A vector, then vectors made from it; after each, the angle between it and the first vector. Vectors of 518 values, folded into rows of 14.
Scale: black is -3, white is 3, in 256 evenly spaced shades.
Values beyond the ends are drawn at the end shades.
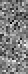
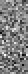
partly opposed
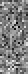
partly aligned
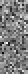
orthogonal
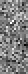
nearly opposite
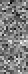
partly aligned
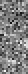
nearly parallel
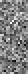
nearly opposite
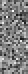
partly aligned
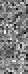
partly aligned
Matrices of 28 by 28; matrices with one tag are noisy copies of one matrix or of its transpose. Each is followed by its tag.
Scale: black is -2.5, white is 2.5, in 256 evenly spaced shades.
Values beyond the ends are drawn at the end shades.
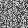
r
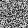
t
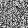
r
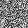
t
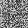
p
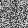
t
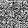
p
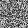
t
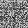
p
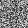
t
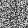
t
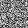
r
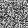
p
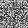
p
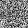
t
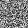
t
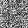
p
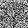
p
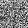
p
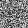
t
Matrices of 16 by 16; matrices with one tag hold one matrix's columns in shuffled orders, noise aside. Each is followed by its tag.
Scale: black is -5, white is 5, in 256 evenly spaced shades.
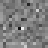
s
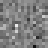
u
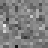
u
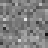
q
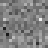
q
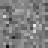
u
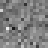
s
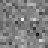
q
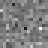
s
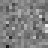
u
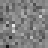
u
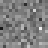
s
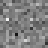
q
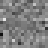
q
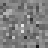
u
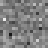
q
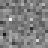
q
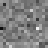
s
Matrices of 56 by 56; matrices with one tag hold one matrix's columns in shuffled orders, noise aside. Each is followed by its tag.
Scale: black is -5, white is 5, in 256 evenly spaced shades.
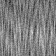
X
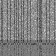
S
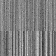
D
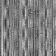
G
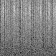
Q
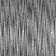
X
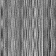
G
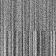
D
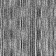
G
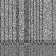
S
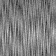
X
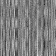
G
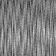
X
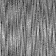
X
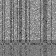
S
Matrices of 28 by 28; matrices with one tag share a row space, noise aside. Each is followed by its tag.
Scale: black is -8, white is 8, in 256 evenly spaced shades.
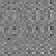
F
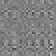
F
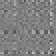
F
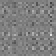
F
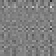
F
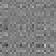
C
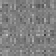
C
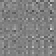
F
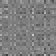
C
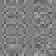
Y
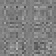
Y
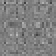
Y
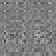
Y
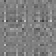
Y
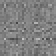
Y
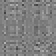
Y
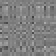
C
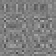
Y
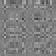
Y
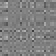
C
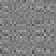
C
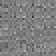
C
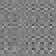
F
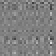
F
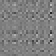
F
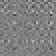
F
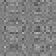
Y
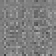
Y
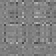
Y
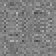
Y
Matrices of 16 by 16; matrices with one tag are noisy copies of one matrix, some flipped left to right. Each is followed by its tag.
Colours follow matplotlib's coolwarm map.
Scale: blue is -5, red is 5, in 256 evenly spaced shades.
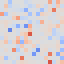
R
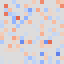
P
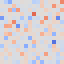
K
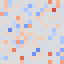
R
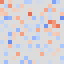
K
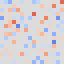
K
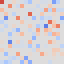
K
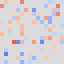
P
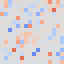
R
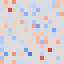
R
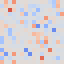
R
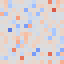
R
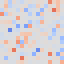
R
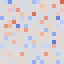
K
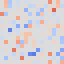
R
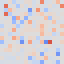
P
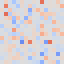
P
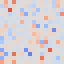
R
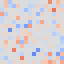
R
